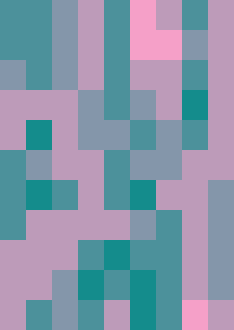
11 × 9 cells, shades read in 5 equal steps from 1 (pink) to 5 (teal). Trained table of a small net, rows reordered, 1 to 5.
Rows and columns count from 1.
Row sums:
26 24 26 25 28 25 31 24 28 30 27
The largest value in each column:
4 5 4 5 5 5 4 5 3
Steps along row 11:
up down up down up down down up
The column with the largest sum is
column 5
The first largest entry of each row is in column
1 1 2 8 2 1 2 1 5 4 6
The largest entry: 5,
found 8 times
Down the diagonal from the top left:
4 4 3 3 3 3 2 2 3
